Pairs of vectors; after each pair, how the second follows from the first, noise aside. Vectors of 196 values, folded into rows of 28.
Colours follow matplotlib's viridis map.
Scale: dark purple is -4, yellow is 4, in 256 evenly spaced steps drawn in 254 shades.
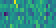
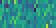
shuffled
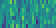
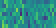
shuffled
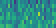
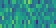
shuffled
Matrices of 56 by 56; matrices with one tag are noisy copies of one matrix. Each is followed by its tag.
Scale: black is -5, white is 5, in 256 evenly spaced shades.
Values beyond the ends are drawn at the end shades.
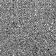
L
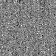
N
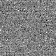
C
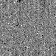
N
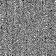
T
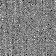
T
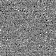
C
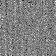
T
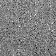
L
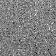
L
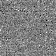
C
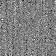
T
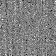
T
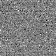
C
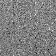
L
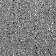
L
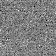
C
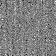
T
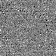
C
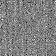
T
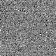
C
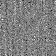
T
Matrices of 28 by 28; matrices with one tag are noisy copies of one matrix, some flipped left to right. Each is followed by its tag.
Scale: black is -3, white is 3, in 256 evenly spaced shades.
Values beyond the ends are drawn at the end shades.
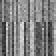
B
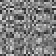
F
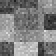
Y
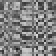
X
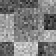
Y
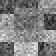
Y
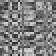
X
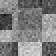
Y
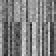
B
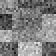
Y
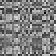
F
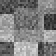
Y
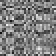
F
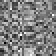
X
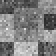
Y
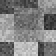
Y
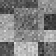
Y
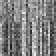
B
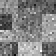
Y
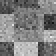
Y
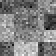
Y
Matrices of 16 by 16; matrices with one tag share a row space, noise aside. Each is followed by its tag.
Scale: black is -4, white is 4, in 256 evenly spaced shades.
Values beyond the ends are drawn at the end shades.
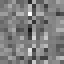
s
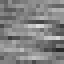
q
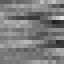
q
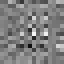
s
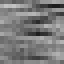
q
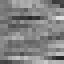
q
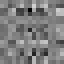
s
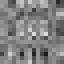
s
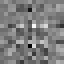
s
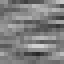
q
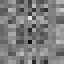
s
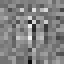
s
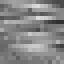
q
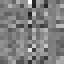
s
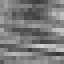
q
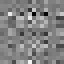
s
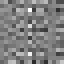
s
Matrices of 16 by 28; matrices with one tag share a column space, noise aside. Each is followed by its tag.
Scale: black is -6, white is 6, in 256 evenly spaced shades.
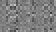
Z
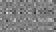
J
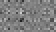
J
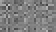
Z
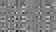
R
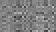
R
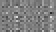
R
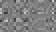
J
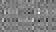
J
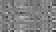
R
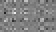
J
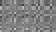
Z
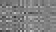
R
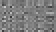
R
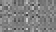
Z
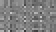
R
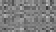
Z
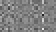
Z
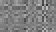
Z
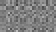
Z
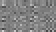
R
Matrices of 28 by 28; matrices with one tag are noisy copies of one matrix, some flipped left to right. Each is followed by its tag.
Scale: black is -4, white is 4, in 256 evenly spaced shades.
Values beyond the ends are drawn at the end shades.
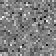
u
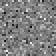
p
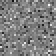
p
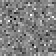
u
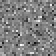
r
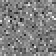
u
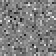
u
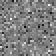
p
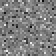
p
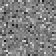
p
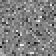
r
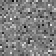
p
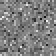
u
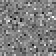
u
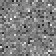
p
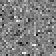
r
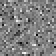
r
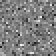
r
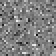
r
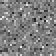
u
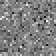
u
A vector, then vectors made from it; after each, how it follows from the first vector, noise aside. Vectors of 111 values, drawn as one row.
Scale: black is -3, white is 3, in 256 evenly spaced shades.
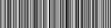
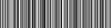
reversed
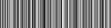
reversed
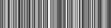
sign-scrambled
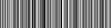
reversed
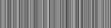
shrunk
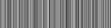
shrunk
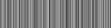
shrunk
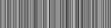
shrunk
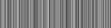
shrunk
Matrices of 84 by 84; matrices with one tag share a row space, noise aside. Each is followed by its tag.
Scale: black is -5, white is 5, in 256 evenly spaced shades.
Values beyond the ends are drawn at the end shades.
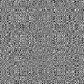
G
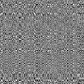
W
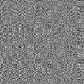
W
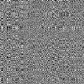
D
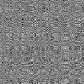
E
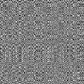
W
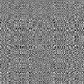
G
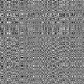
D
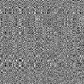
W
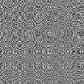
W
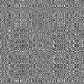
G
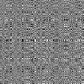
E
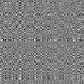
W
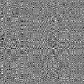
D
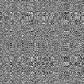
E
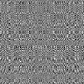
G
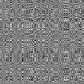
E
